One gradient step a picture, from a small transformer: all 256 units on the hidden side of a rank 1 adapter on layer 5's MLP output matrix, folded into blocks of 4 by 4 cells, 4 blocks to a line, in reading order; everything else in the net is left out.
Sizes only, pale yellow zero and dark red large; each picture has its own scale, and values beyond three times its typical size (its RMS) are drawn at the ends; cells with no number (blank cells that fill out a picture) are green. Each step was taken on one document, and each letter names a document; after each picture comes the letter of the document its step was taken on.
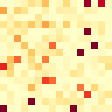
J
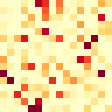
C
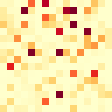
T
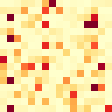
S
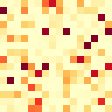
C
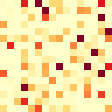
C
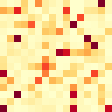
J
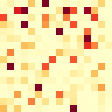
T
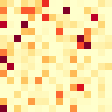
T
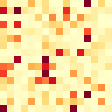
J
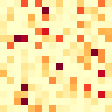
C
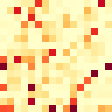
J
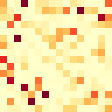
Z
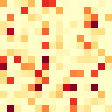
S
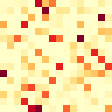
C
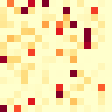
T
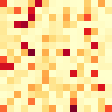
J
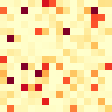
S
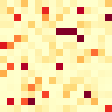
Z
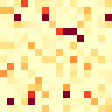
Z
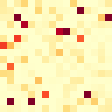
Z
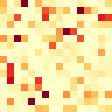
Z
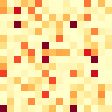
J
